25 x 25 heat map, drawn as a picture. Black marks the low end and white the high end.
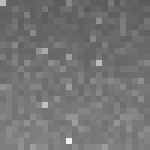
Slope: up to the bottom. Grain: fine. Histogram: skewed, a long tail of high values.
